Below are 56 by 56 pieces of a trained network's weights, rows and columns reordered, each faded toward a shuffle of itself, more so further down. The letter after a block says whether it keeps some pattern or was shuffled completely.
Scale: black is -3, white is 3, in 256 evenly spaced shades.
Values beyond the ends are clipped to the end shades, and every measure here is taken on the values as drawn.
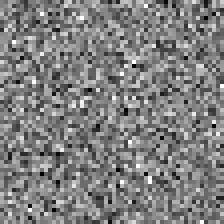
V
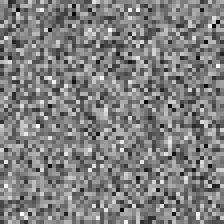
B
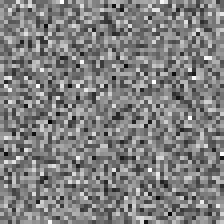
B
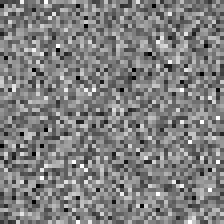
B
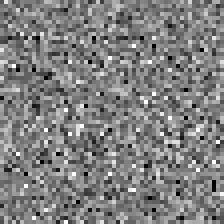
V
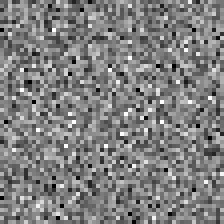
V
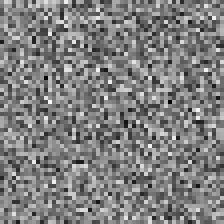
V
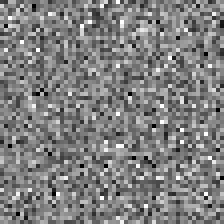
B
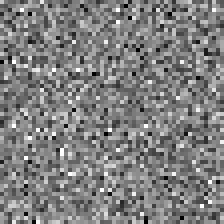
B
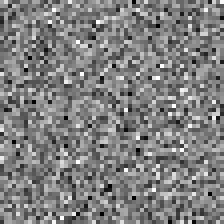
B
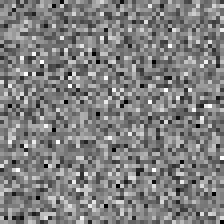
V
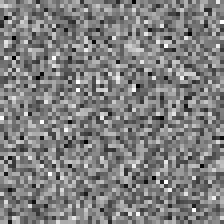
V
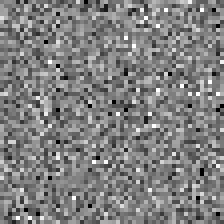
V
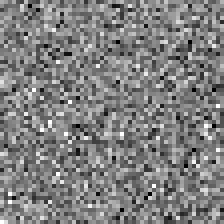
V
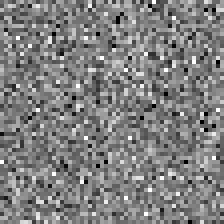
B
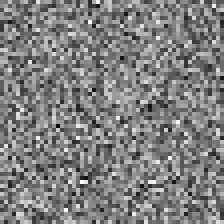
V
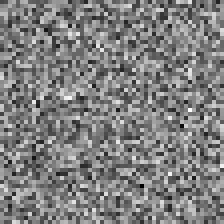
V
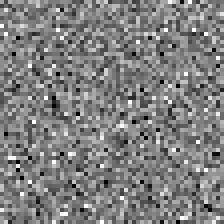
B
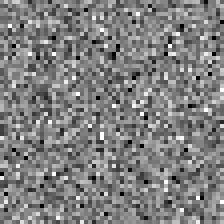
B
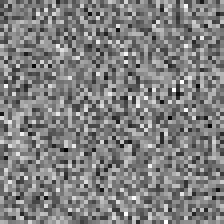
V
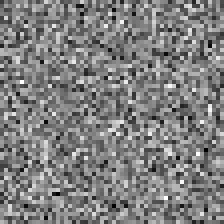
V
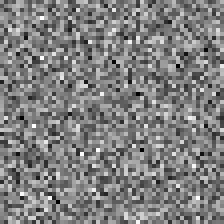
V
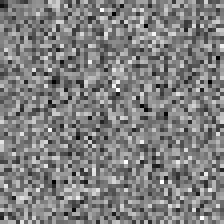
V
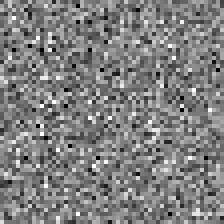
B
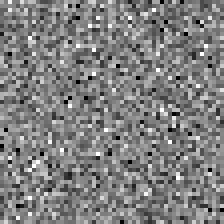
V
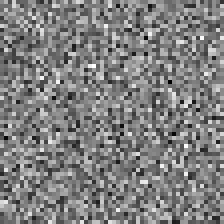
B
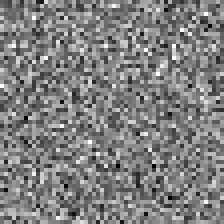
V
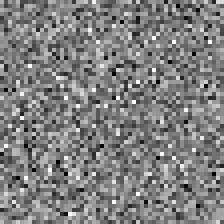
B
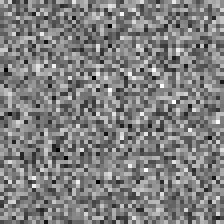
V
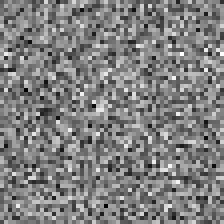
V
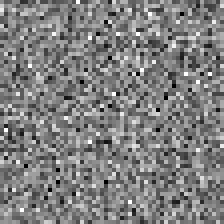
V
